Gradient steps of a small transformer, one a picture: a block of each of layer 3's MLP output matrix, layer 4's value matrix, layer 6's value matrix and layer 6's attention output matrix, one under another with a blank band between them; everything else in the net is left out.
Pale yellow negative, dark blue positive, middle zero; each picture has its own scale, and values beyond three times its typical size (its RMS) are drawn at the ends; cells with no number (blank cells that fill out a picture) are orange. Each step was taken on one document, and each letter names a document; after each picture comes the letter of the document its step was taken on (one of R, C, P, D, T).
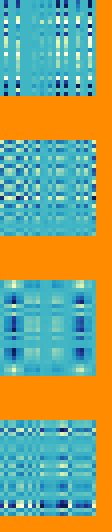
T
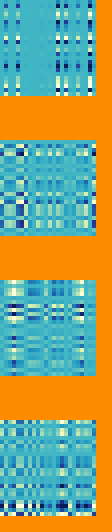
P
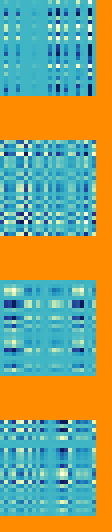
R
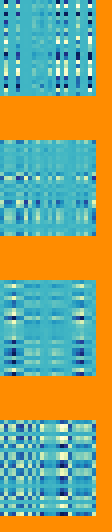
T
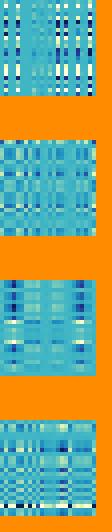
T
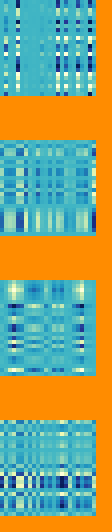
P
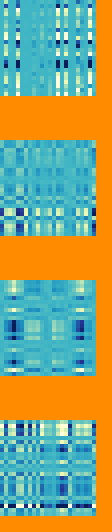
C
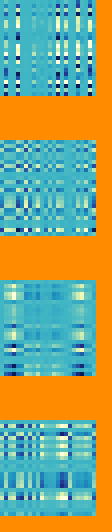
T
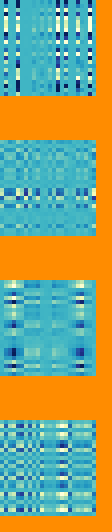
T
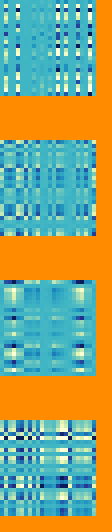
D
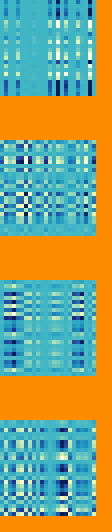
R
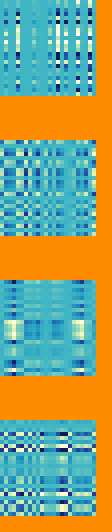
D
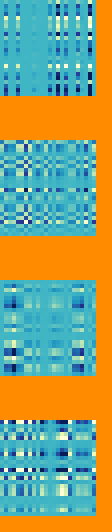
R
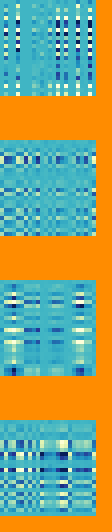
D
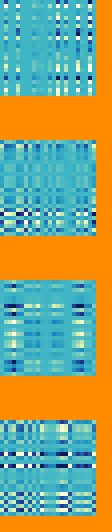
D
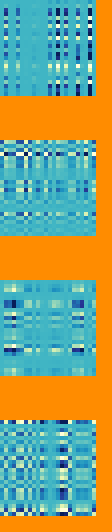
R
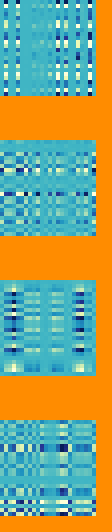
D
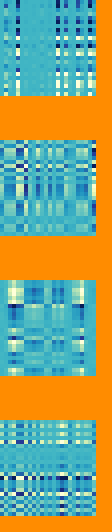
P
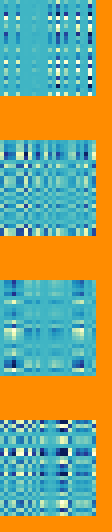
R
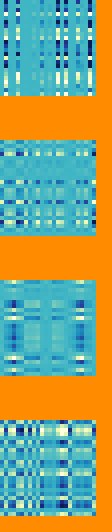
C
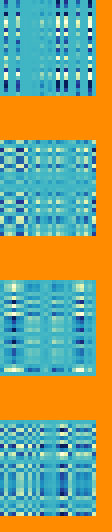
D
